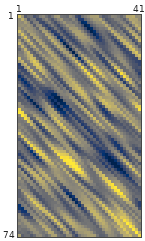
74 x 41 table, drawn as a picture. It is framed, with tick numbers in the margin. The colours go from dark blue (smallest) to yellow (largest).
Average level on the scale: 50%. Grain: diagonal, down to the right. Histogram: bell-shaped. Slope: none. Mirror symmetry: none.
